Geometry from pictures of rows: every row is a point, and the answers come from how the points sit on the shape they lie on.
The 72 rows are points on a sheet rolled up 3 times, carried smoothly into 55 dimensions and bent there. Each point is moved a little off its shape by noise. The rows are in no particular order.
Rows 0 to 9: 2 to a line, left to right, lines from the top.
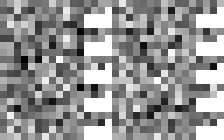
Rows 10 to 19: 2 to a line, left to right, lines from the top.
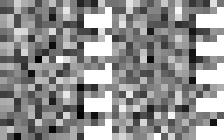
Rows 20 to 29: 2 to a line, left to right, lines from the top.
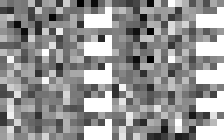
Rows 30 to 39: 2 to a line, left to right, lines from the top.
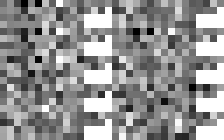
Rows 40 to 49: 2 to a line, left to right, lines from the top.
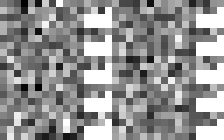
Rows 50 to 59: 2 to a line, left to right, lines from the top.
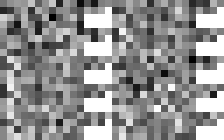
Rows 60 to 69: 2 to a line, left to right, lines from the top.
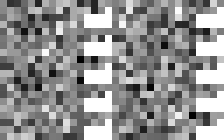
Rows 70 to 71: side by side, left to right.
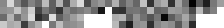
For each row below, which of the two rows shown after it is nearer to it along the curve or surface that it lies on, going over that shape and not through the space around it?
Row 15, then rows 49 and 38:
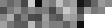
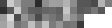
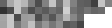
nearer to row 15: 38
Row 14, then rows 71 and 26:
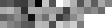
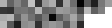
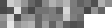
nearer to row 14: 71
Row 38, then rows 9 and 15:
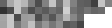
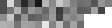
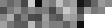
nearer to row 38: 15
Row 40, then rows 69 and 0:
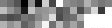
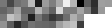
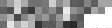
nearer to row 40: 69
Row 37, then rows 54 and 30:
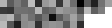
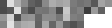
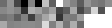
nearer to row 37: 30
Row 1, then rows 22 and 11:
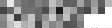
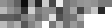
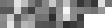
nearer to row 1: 11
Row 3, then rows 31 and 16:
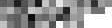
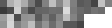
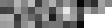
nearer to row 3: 16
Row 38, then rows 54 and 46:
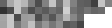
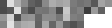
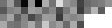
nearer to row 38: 54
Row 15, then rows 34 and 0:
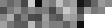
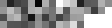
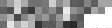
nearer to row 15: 0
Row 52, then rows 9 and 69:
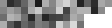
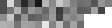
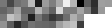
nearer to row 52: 69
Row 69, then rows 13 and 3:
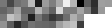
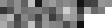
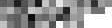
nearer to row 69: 3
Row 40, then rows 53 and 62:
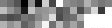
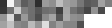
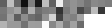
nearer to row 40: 62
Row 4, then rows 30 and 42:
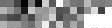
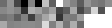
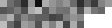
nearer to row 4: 30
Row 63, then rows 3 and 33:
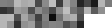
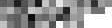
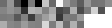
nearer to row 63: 33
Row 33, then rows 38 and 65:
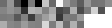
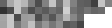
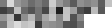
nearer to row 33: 38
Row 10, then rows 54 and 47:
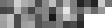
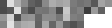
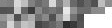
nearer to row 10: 47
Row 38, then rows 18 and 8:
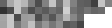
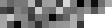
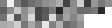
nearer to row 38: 8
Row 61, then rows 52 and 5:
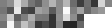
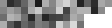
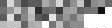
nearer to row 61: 5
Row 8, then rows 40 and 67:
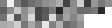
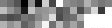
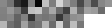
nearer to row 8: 40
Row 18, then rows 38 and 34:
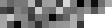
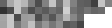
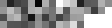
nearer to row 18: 34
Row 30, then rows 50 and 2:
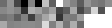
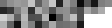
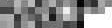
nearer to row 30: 2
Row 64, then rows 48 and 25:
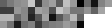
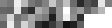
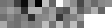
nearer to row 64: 48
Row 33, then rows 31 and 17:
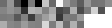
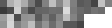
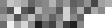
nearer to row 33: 31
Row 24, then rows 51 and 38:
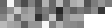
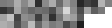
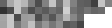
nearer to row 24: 38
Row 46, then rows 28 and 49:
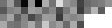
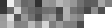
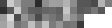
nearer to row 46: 28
